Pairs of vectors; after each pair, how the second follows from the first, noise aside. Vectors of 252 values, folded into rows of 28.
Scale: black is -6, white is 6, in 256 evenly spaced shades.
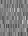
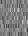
copied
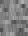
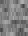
copied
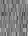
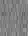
shrunk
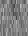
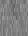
shrunk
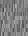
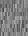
copied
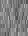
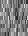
scaled up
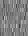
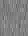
shrunk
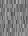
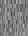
copied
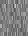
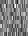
scaled up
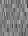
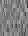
copied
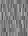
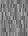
copied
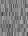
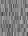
copied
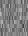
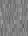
shrunk
